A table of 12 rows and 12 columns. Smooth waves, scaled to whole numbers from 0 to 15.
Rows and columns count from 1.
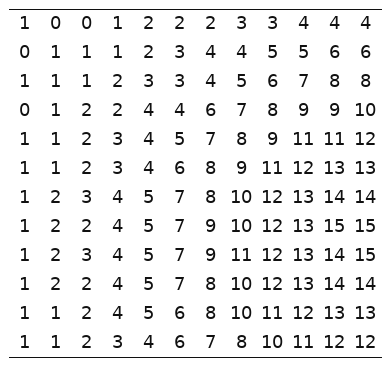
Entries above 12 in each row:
0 0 0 0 0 2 3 3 3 3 2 0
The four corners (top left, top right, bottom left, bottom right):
1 4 1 12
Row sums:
26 38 49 62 74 83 93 95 96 92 86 77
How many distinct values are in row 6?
10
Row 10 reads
1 2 2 4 5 7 8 10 12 13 14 14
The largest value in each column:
1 2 3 4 5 7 9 11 12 13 15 15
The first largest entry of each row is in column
10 11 11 12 12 11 11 11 12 11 11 11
